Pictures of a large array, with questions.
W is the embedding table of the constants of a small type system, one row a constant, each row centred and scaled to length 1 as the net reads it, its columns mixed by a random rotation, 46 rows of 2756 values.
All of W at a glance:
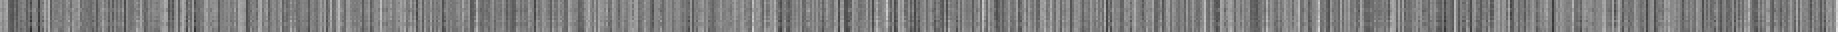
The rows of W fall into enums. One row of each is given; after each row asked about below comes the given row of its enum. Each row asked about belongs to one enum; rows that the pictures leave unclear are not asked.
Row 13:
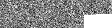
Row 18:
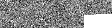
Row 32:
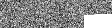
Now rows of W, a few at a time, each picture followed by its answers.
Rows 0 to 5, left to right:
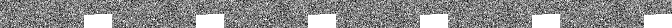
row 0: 32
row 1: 18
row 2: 18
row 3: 32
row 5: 18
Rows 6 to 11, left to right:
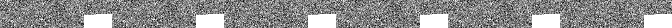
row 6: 18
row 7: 18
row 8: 32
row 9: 18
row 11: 32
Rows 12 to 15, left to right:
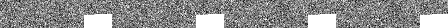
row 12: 32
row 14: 18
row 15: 18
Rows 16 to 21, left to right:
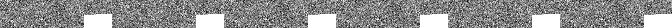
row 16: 18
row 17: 13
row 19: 18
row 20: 32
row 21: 18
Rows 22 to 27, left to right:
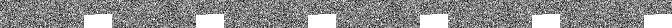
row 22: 32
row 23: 18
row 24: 32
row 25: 18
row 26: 32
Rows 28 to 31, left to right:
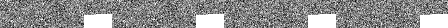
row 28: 18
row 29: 18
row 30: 32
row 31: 32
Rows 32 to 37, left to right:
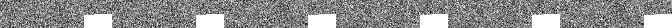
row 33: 32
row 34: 18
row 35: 13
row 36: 13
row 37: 18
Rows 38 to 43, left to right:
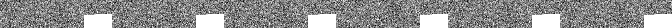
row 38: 32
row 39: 32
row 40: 32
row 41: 18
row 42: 32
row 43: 32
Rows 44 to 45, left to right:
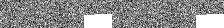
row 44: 32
